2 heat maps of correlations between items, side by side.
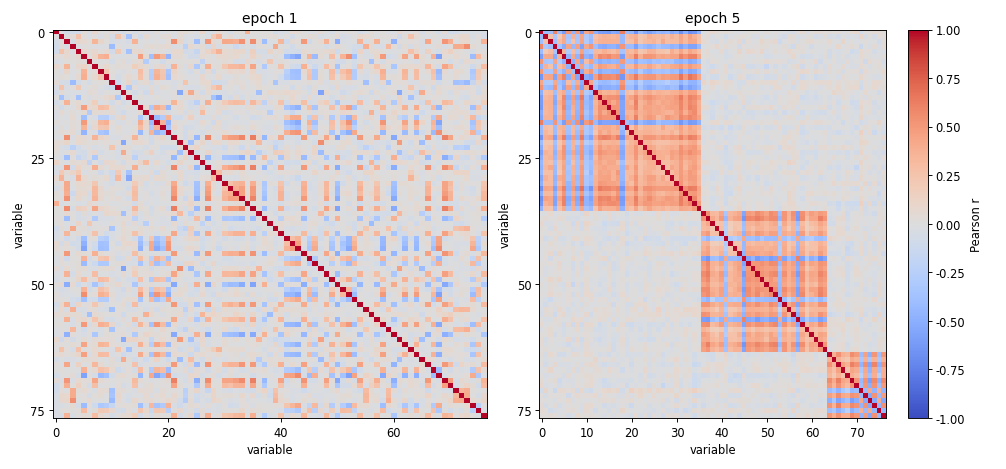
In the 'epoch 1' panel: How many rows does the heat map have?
77
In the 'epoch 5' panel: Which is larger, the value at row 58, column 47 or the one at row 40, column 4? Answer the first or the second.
the first
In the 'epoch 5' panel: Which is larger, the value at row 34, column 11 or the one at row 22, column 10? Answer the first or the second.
the second
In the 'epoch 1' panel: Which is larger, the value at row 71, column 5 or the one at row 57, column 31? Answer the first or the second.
the second
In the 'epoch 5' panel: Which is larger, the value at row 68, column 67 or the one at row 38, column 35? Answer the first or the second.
the first
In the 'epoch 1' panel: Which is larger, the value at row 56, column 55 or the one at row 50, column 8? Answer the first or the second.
the first
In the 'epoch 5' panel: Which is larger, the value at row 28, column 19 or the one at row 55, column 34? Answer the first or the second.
the first
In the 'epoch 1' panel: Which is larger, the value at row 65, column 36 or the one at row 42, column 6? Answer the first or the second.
the second
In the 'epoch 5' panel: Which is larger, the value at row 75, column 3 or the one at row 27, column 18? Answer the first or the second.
the first
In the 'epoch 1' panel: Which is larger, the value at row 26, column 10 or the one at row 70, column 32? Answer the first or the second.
the second
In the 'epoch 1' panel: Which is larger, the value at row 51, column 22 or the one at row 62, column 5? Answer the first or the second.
the second
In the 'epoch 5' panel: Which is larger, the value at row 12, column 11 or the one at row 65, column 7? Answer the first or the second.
the second
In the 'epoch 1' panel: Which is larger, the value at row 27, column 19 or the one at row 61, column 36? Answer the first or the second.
the second
